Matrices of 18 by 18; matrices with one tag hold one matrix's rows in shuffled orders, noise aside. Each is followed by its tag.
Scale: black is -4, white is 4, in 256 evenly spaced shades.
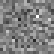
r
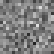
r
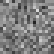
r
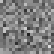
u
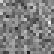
u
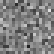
u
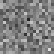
u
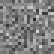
r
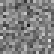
u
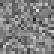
r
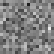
u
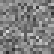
r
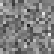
u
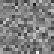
r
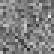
u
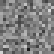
u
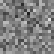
u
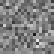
r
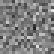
r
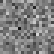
r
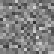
r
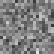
r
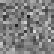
u
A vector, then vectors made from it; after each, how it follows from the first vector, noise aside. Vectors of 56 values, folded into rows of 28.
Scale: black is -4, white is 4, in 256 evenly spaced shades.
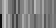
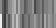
negated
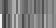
negated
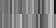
reversed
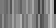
reversed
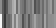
negated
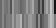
reversed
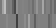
partly zeroed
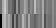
copied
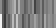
negated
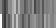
negated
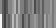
negated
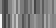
negated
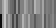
copied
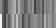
negated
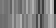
reversed
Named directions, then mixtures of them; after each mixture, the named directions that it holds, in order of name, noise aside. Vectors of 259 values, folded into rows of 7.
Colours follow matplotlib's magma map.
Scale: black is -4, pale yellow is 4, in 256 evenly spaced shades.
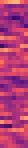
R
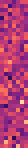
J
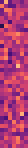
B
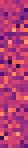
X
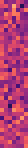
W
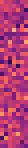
X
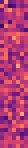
B, J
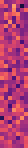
W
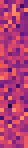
W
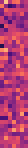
B, R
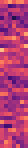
J, R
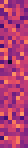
B, X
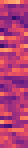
R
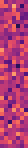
W, X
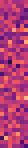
X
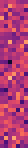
J, X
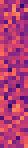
W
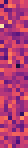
B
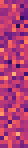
W, X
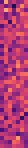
B, W
